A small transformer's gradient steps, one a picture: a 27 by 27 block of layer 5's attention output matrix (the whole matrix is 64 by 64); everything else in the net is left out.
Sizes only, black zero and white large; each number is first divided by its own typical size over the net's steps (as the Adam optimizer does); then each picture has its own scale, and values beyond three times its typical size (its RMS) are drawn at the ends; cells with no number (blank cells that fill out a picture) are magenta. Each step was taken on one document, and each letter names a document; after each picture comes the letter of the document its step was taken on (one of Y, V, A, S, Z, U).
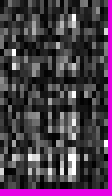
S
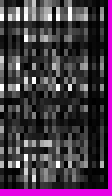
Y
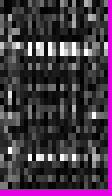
S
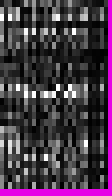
Y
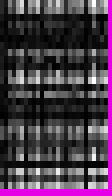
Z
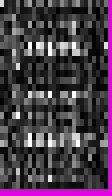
S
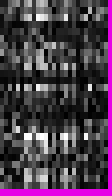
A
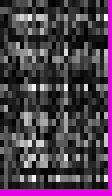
A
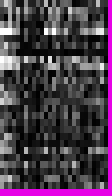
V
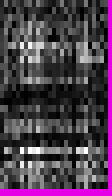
A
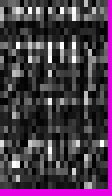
S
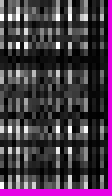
Y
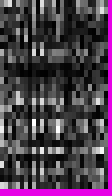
V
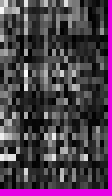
V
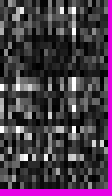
S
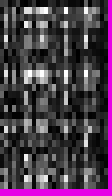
A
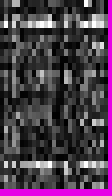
A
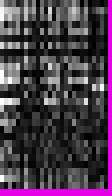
V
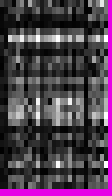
Z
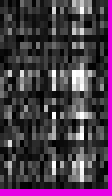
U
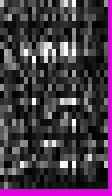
S
